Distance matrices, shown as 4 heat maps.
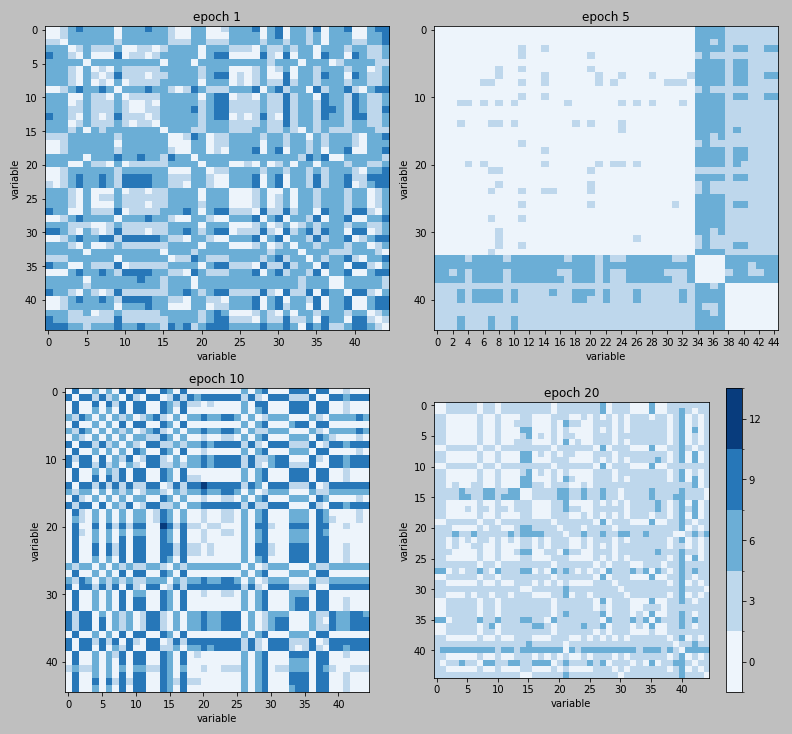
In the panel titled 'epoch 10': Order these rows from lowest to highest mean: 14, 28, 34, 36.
36, 28, 34, 14
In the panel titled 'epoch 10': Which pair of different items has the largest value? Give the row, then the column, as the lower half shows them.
20, 14
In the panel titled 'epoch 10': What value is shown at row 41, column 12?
3
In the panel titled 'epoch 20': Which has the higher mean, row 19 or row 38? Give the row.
19
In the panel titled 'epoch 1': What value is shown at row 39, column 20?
3
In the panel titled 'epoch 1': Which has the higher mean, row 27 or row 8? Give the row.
27
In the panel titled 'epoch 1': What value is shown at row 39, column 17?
6
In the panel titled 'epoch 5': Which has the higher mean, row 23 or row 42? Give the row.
42
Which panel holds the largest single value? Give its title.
epoch 10
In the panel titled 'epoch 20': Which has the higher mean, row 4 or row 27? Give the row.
27
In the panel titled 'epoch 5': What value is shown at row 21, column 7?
3
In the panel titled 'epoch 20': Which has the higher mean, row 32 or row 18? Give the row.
32
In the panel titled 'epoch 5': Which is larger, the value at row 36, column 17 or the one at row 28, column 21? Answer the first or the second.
the first
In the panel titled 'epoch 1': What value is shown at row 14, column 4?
3
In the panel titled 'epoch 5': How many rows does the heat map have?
45
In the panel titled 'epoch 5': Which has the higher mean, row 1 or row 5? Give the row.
5
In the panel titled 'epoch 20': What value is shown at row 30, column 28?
3
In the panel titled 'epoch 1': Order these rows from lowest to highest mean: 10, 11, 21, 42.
42, 10, 21, 11
